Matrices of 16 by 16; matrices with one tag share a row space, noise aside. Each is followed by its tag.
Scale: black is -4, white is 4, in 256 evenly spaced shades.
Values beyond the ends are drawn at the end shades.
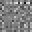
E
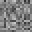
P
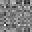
P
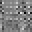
E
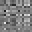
P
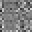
E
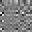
E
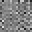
E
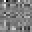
P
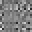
E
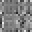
E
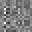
P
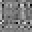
E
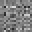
P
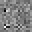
P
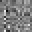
P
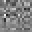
P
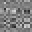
P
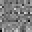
E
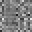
E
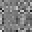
E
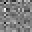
P
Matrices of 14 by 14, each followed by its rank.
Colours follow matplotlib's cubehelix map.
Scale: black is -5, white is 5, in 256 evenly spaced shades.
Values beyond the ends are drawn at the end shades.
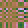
one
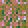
three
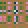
one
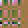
one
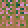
three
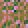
three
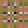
one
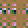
one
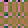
one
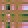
one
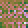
three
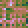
three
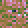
three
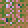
three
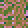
three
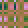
one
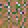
three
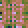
three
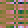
one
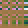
one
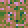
three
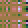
one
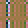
one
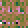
three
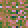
three
